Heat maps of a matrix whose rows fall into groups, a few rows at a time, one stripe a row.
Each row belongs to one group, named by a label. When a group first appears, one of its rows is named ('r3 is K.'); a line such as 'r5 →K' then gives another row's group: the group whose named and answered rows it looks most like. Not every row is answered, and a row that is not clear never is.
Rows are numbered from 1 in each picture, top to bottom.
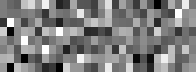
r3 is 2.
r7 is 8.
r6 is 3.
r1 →3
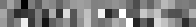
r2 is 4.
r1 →8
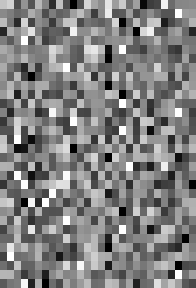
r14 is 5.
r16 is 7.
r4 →5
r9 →7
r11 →2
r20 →7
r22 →4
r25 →7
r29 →2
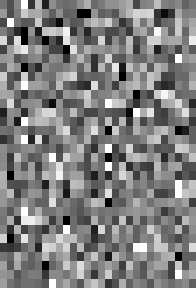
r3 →2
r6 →5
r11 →8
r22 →3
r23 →4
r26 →7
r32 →4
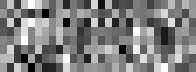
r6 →2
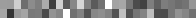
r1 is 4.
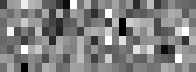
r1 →5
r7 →3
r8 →8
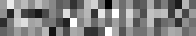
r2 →7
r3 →5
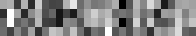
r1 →2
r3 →2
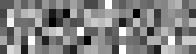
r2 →5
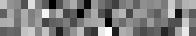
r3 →4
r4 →3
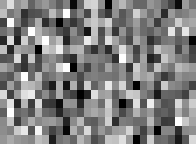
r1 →4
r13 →2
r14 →3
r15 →5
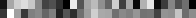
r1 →5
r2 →2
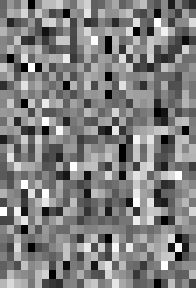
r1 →7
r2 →5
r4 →8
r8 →8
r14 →3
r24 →7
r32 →5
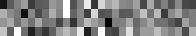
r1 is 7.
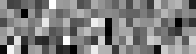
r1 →4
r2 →8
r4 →4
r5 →7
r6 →2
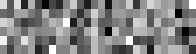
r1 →7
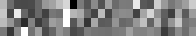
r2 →7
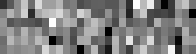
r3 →4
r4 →4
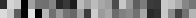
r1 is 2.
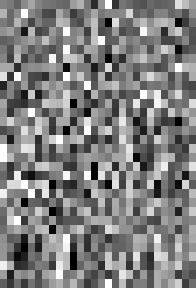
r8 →3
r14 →4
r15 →5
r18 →8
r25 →2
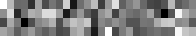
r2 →3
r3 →8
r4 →3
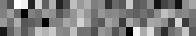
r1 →5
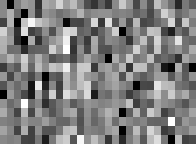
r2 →8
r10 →8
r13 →2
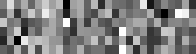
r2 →3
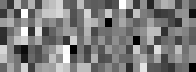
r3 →4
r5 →5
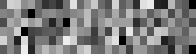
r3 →5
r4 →7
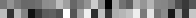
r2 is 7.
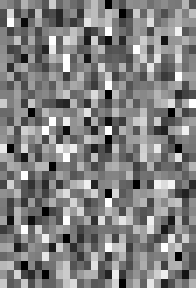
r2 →2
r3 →2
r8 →7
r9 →3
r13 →7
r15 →3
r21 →8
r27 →3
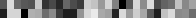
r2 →2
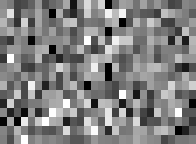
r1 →4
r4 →4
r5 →7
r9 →4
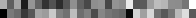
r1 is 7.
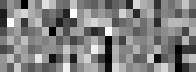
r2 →5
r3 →2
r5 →4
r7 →4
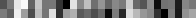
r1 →5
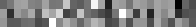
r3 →4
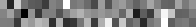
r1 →7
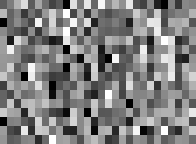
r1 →5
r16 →4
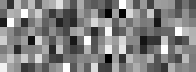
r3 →2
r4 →3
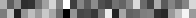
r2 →3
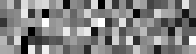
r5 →7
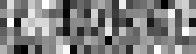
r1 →3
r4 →3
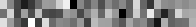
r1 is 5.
